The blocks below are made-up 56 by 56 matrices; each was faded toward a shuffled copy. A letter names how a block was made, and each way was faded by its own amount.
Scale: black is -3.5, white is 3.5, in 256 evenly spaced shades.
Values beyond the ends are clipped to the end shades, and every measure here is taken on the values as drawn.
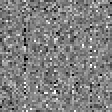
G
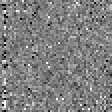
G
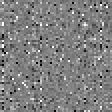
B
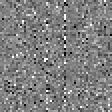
G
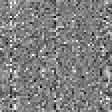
G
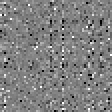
B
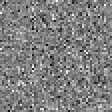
G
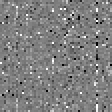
B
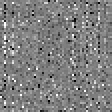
B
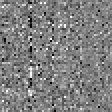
G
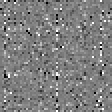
B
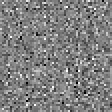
G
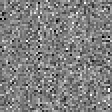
G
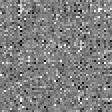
B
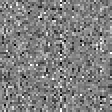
G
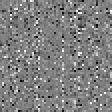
B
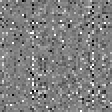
B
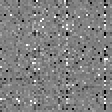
B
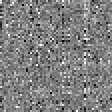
G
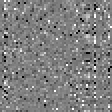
B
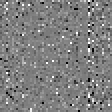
B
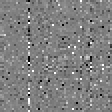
B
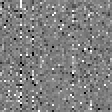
B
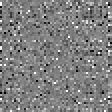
B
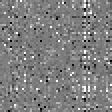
B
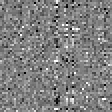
G
